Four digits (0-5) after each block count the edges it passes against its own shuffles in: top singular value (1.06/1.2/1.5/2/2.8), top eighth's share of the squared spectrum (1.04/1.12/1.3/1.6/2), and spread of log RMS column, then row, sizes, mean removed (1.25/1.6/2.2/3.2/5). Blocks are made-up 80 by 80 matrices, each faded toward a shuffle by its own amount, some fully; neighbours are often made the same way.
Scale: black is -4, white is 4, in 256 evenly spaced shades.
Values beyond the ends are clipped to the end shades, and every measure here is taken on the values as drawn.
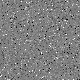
0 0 0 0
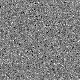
0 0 0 0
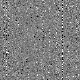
3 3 3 0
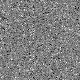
1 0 1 0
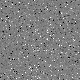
0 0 0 0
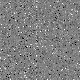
3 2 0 0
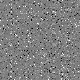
3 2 1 0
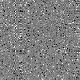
4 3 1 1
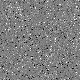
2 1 0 0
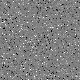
0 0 0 0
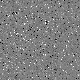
2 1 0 0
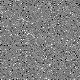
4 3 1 1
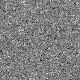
1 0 0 0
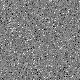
0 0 0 0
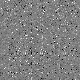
3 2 1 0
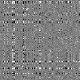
5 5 3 3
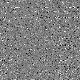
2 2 1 2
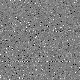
2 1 0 1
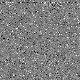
2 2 1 2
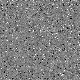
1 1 1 1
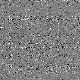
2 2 1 3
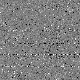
2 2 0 2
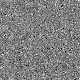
0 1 0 2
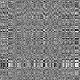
5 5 4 4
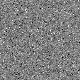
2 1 0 0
